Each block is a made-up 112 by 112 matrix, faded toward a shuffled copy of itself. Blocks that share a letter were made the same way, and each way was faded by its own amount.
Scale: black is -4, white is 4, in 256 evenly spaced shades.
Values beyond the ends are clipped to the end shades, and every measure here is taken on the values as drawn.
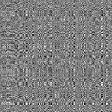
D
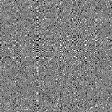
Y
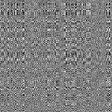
D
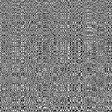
D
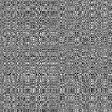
D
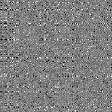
Y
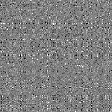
Y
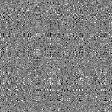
Y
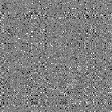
Y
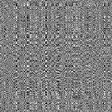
D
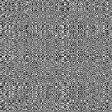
D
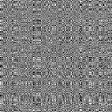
D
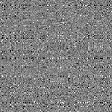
Y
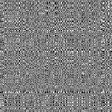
D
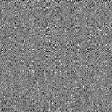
Y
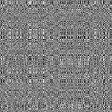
D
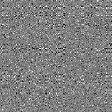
Y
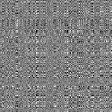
D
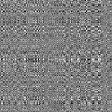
D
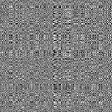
D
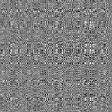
D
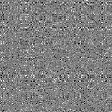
Y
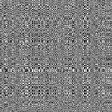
D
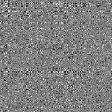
Y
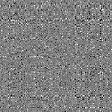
Y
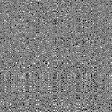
Y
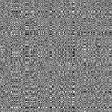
D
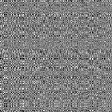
D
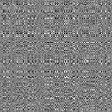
D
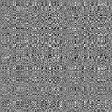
D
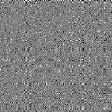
Y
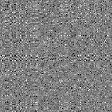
Y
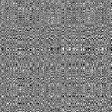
D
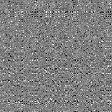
Y
